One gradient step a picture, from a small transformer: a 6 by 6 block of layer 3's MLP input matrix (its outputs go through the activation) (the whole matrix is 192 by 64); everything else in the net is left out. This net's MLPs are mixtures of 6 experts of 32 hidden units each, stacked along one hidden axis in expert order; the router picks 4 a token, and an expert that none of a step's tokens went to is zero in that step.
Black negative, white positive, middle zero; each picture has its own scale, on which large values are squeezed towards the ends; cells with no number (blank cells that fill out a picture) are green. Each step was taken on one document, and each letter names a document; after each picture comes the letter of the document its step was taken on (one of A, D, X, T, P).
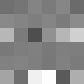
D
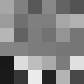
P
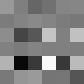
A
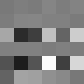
A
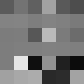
P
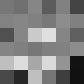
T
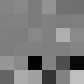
P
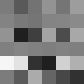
A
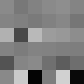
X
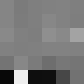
D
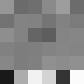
D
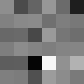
A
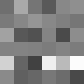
A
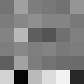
X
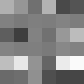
P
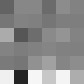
D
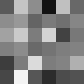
T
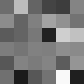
D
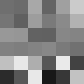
P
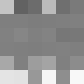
D
